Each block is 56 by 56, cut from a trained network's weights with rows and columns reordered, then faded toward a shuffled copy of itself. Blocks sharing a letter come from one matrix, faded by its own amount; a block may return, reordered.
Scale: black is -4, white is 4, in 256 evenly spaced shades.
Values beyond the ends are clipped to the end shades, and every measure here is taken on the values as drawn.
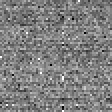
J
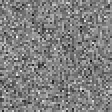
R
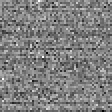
J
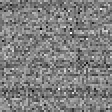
J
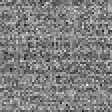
J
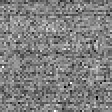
J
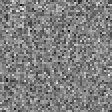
R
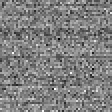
J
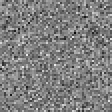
R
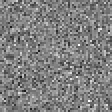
R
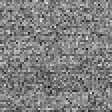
J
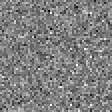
R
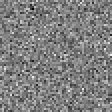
R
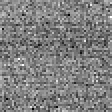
J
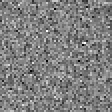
R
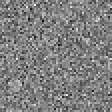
R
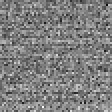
J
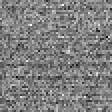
J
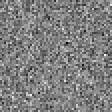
R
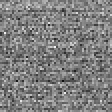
J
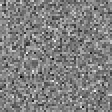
R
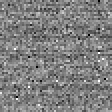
J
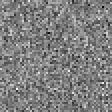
R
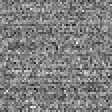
J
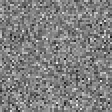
R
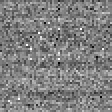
J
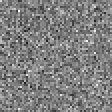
R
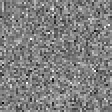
R
